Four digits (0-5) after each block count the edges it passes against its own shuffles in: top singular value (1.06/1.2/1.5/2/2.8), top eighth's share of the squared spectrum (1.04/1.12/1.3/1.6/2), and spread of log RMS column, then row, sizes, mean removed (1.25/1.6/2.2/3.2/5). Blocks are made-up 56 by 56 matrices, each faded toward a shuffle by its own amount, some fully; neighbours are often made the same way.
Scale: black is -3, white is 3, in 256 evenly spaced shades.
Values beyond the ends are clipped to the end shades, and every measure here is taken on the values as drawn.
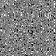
3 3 2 1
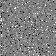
2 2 0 0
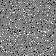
2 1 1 0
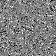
0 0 0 0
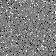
0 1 0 0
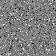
1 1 0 0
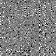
3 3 2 1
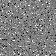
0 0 0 0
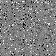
2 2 1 1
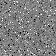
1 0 0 0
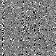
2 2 3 1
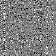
2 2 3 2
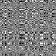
4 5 3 3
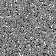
2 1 0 0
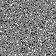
0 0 0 0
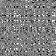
4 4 2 3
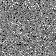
1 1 0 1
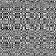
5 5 3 4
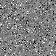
1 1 0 0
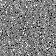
0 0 0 0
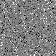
2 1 0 0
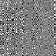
4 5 3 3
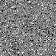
3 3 0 1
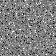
1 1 0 0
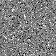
1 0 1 0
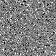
2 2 0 0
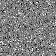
0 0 0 0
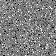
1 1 0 0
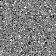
2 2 1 0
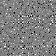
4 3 1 2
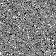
0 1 0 0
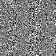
1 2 3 0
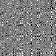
4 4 3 2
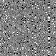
3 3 2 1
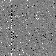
3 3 1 0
